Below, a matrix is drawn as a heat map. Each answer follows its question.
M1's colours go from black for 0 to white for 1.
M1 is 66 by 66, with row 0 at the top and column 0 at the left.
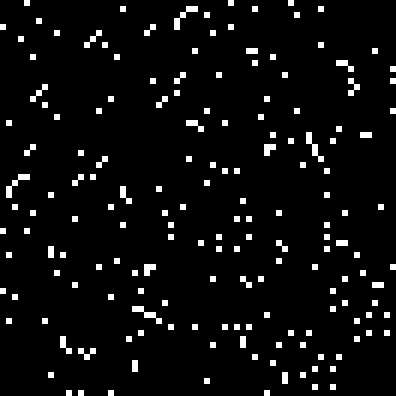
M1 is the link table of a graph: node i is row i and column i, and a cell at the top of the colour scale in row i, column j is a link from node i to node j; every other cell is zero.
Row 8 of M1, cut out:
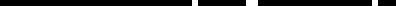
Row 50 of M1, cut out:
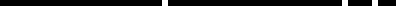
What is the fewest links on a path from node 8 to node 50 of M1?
2
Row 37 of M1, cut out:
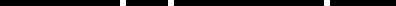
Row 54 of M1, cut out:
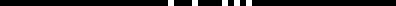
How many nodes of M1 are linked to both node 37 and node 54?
1
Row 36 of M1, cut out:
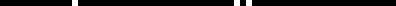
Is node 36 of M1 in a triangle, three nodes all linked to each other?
yes
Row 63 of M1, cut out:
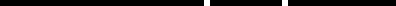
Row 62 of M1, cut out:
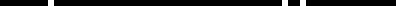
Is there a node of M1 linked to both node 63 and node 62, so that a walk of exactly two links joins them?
yes
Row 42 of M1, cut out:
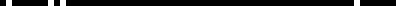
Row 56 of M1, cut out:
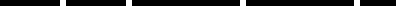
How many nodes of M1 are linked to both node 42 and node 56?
2
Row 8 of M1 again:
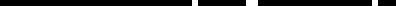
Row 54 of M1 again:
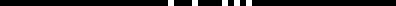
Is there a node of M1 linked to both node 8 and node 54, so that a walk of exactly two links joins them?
yes
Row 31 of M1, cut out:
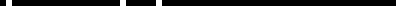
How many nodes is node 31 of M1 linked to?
3
